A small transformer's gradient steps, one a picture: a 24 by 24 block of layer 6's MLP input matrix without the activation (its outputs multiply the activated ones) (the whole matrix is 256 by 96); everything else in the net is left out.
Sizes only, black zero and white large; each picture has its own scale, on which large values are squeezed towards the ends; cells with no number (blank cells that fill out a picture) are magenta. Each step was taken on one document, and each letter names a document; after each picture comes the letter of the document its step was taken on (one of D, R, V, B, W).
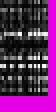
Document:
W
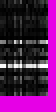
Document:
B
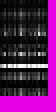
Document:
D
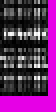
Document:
W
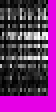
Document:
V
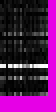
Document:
B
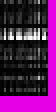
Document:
W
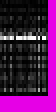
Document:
W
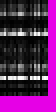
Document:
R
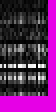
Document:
D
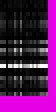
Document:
B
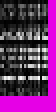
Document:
V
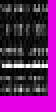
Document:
D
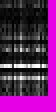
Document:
D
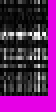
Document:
W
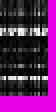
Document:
R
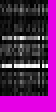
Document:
D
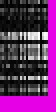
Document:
V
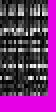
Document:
R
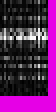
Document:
W
